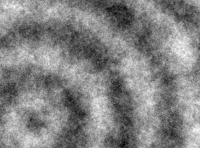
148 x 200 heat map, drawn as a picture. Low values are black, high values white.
Average level on the scale: 50%. Mirror symmetry: none. Rings: centred on the bottom left. Lone odd cells: none. Odd rows or columns: none.
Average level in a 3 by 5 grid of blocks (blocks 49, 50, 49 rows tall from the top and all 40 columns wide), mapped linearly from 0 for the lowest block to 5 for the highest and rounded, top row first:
32003
23155
51323
